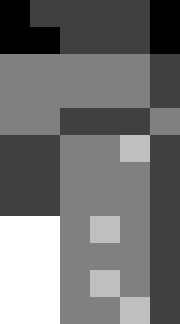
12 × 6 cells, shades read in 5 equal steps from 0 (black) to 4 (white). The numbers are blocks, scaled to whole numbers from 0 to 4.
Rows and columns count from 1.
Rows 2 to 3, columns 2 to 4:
0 1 1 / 2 2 2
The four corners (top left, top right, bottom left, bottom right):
0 0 4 1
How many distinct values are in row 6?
3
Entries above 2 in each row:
0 0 0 0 0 1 0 0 3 2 3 3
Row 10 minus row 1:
4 3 1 1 1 1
